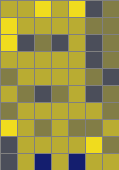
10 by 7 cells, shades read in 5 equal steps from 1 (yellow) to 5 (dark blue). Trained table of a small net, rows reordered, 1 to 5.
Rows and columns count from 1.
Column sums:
23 23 26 23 23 30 29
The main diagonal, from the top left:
2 2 3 2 2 4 3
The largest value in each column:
4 4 5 4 5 4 4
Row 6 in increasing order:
2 2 3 3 3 4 4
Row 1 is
2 2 1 2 1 4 3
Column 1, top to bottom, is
2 1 1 2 3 2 3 1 4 4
